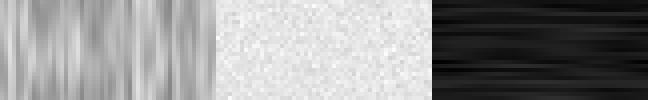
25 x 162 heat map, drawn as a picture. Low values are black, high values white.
It is made of 1 by 3 panels. Panel 1,1: high, streaked downward. Panel 1,2: very high, fine-grained, faint in contrast. Panel 1,3: very low, streaked across, faint in contrast.
